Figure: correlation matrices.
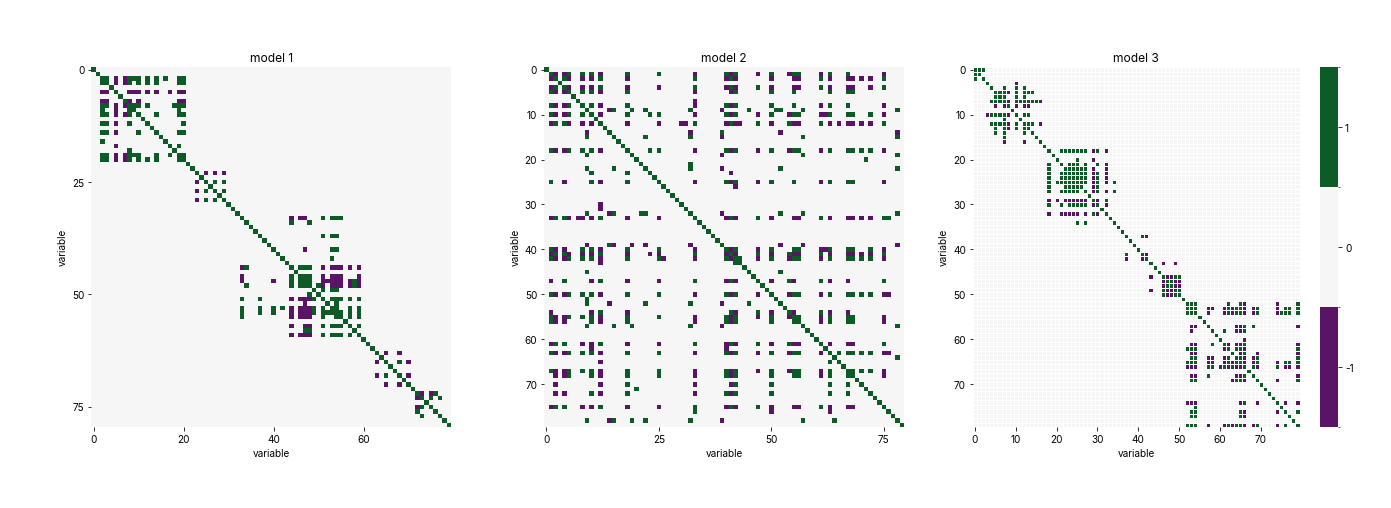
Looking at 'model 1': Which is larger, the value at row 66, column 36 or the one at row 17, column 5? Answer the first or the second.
the first
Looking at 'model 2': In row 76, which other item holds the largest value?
33
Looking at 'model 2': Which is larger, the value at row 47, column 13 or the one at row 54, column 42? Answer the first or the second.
the first
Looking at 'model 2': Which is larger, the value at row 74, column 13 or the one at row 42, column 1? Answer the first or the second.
the second
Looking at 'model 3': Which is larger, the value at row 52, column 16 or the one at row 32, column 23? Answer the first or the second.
the first
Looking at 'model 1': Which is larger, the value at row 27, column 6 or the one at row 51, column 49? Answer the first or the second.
the second
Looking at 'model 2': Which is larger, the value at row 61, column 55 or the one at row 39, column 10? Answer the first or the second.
the second
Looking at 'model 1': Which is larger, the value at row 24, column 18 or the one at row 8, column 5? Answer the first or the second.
the first
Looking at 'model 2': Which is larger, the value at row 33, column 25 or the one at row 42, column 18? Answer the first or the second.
the second
